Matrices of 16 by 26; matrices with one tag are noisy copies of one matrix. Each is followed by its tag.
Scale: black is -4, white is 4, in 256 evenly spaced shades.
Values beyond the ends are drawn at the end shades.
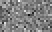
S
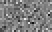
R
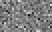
S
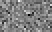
S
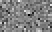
S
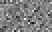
R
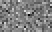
S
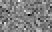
S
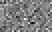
R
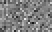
R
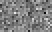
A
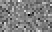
S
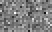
A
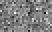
A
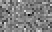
S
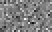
R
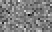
S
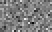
R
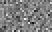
R
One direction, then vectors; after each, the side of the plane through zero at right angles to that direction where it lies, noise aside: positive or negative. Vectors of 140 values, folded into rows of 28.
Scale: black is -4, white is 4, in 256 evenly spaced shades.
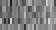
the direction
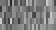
positive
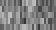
negative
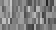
negative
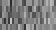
positive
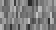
negative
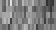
negative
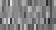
negative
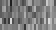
positive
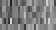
positive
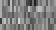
negative
